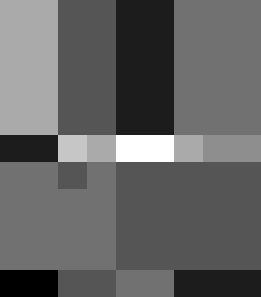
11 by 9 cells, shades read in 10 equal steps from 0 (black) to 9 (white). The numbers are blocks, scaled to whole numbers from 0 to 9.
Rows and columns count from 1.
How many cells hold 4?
32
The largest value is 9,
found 2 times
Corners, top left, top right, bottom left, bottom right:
6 4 0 1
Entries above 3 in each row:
5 5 5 5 5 7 3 4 4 4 2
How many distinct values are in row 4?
4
